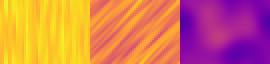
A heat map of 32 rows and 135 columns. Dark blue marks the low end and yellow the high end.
The table splits into one row of 3 panels. Panel 1,1: very high, streaked downward, faint in contrast. Panel 1,2: high, slanting up to the right. Panel 1,3: low, smooth.
